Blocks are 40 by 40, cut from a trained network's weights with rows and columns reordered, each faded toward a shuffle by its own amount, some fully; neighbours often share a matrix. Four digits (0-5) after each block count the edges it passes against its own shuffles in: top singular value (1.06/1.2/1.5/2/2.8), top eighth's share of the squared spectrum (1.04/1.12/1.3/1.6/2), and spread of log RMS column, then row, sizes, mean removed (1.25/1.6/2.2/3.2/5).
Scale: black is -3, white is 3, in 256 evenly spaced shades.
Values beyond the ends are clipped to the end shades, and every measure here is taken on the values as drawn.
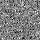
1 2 0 1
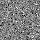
0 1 0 0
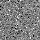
1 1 0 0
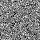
0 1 0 0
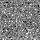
1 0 0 0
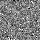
0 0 0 0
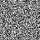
3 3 0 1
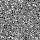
0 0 0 0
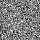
1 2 0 0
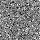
0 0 0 0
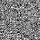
2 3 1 1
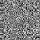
3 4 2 2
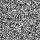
1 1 0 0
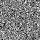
1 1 0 0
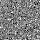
1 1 0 0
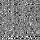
3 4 0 2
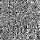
2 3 1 1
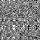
3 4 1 2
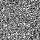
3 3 0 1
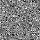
2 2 0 1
